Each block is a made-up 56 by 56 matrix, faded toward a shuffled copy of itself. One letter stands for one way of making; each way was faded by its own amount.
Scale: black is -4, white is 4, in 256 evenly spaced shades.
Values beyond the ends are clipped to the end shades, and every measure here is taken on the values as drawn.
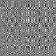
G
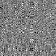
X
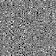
X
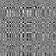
G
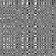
G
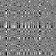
G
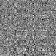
X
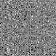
X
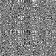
X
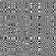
G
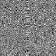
X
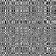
G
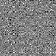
X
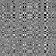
G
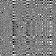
G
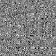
X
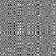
G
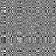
G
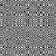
G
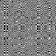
G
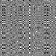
G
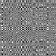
G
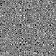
X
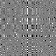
G
